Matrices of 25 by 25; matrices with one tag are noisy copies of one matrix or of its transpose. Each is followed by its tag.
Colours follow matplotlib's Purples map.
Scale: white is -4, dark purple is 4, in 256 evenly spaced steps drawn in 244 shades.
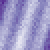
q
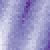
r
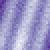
q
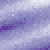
r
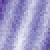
q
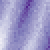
r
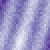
q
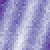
q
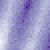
r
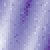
r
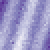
q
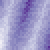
r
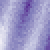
r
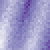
r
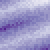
r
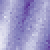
r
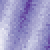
r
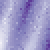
r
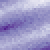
r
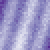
q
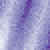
r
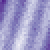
q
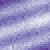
q
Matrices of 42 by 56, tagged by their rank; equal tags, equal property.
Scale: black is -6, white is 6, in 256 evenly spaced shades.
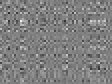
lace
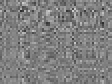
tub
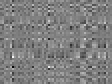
lace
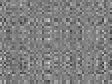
lace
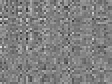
tub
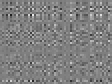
lace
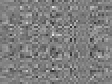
tub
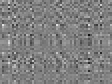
lace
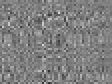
tub
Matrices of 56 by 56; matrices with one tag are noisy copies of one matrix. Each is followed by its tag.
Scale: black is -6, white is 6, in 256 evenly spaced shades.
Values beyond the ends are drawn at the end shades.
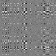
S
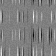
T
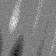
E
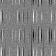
T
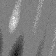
E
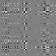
S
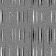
T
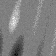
E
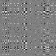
S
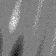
E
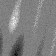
E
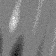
E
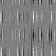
T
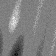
E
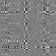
S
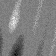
E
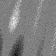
E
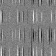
T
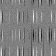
T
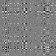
S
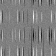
T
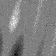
E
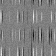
T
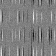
T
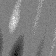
E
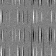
T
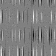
T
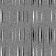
T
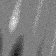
E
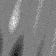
E
